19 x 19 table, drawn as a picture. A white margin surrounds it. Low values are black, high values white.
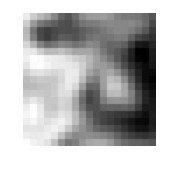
Values change most from cell to cell in the top left. The field climbs toward the left. The ninth with the highest average is the bottom left.
